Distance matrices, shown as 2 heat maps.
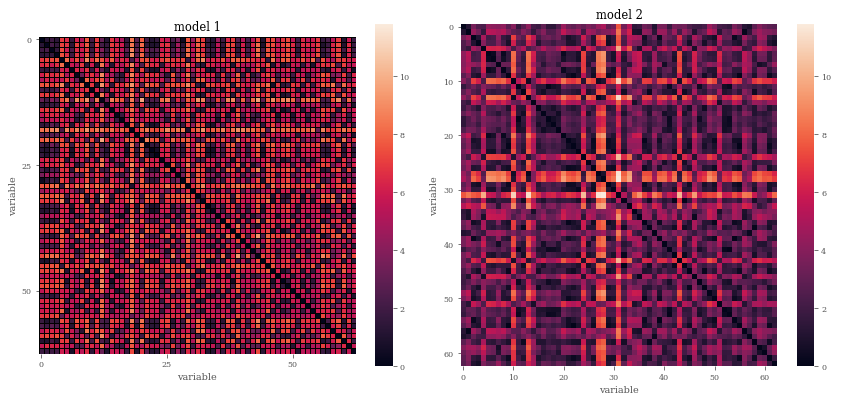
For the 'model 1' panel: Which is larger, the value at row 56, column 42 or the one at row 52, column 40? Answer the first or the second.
the first
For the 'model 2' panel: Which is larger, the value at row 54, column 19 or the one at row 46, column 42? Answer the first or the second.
the second
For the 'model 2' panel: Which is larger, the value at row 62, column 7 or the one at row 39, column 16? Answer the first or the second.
the first
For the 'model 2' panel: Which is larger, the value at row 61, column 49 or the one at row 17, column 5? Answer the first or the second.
the second
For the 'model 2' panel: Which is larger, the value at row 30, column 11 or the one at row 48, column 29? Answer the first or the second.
the first
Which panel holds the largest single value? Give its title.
model 2
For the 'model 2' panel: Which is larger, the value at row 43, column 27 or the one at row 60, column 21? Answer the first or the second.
the second
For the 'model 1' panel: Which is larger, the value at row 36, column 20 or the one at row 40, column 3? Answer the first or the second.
the first
